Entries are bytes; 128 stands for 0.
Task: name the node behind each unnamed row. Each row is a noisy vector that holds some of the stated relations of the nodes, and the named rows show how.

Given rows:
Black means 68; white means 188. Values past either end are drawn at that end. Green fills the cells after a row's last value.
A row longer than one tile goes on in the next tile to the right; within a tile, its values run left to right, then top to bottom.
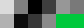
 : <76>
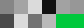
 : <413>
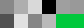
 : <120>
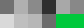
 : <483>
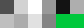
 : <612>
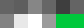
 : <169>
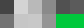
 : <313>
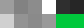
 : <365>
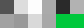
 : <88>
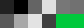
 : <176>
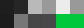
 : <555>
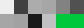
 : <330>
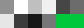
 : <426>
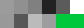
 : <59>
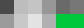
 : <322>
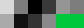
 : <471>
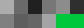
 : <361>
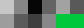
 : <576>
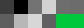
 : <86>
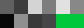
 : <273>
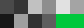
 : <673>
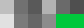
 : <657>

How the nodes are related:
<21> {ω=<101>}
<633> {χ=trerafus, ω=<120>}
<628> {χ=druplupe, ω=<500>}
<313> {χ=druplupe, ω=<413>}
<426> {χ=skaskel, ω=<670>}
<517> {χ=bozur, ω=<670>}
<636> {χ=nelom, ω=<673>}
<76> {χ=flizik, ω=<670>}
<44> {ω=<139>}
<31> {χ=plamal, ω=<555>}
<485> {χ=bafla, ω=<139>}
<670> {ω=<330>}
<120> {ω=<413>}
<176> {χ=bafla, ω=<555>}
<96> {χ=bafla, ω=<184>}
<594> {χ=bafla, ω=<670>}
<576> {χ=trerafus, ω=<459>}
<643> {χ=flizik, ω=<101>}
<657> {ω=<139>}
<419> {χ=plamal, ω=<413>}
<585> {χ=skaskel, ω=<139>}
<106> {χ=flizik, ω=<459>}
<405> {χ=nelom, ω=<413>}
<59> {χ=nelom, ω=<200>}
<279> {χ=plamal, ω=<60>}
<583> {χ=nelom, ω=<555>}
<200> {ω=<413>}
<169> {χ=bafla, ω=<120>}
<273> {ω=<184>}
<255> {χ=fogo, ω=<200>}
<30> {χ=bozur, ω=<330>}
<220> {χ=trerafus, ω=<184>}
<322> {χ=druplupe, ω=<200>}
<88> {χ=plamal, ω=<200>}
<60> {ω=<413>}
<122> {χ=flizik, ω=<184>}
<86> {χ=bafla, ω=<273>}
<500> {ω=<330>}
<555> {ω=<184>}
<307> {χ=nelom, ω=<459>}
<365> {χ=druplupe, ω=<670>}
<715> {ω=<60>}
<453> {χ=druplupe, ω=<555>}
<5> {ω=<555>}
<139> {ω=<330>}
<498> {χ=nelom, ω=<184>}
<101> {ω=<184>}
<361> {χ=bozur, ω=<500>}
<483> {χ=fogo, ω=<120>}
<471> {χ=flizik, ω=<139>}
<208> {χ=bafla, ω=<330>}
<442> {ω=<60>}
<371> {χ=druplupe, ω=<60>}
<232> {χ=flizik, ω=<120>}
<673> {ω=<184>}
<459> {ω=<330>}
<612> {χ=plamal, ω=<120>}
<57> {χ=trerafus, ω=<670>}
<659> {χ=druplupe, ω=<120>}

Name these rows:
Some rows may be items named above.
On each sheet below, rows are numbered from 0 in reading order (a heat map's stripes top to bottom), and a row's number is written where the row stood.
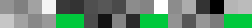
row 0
<628>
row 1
<583>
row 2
<232>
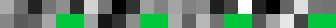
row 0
<361>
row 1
<106>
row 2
<405>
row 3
<176>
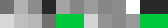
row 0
<483>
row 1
<365>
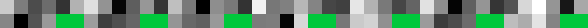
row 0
<307>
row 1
<57>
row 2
<517>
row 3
<670>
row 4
<659>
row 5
<57>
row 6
<612>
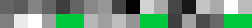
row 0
<169>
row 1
<633>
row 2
<184>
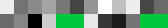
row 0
<139>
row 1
<426>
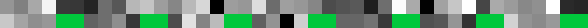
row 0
<628>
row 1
<5>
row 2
<120>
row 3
<500>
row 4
<220>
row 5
<31>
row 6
<365>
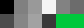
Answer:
<453>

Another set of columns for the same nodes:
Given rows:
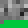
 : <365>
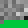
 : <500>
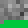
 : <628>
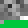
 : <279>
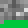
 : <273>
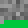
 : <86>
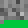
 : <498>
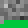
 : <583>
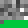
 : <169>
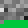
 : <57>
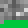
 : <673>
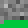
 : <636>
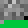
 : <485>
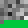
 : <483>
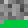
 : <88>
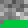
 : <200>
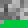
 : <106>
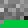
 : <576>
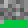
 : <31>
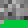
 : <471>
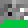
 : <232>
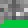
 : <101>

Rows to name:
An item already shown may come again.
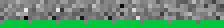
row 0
<139>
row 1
<208>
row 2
<57>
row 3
<208>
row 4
<633>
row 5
<628>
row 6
<255>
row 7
<59>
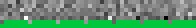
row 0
<659>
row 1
<220>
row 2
<220>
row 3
<453>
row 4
<670>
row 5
<585>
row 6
<307>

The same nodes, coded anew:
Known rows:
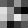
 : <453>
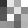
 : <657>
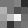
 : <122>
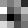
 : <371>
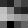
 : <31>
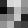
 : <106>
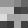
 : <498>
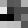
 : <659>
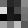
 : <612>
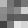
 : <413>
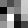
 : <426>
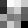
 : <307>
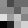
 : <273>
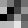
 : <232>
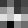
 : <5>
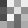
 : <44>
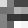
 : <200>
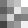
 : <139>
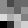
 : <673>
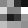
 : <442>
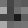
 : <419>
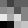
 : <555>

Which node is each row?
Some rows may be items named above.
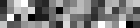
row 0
<585>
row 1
<612>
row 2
<670>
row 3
<120>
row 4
<365>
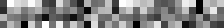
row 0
<307>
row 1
<59>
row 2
<255>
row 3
<670>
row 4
<307>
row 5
<405>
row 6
<628>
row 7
<576>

